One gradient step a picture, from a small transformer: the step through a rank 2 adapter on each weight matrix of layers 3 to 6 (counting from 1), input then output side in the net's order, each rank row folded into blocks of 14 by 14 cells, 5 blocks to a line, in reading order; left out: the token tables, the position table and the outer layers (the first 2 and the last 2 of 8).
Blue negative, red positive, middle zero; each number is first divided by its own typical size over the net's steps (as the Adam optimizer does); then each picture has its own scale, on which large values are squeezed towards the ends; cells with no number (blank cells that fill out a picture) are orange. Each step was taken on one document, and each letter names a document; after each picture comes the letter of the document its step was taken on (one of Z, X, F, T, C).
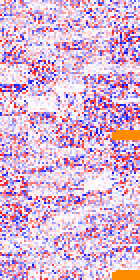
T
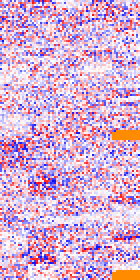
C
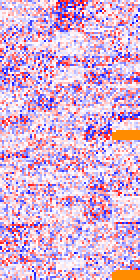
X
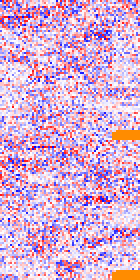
C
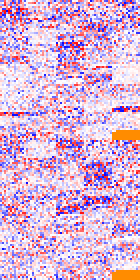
C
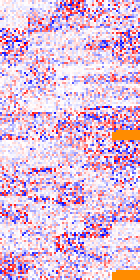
T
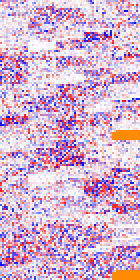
X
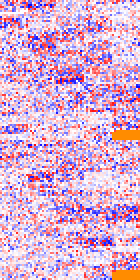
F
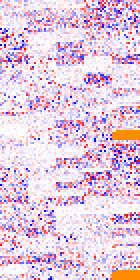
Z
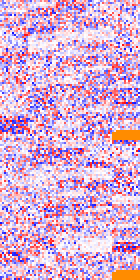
X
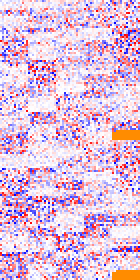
T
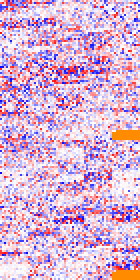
F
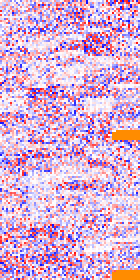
X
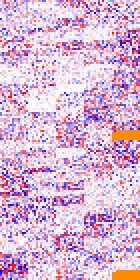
T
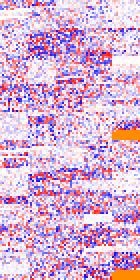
F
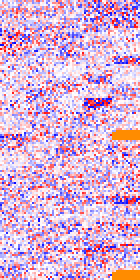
C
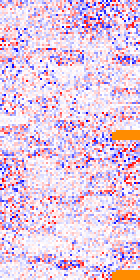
Z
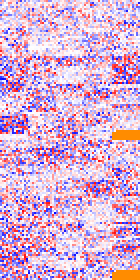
X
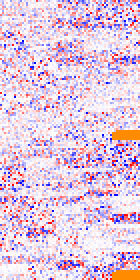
Z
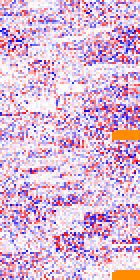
T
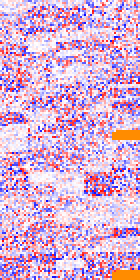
X
